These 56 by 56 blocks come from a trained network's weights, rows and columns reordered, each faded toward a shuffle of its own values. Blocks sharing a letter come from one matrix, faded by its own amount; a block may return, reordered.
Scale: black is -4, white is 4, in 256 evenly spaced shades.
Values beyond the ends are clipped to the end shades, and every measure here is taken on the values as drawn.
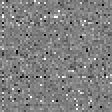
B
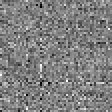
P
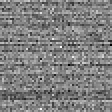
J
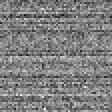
J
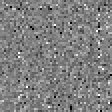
B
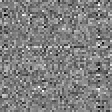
P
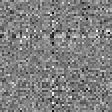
P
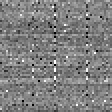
J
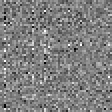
P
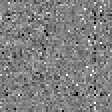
B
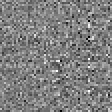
P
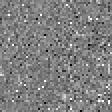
B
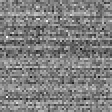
J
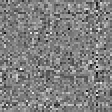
P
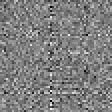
P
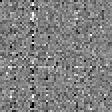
P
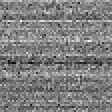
J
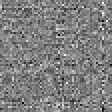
P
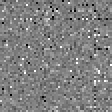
B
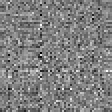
P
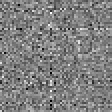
P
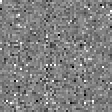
B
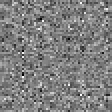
P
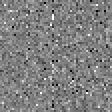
B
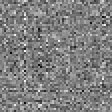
P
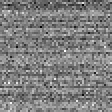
J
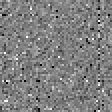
B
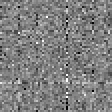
P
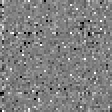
B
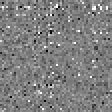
B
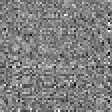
P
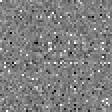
B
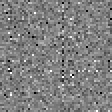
B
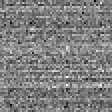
J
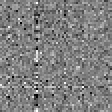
P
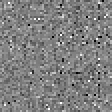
B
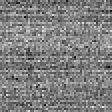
J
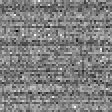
J
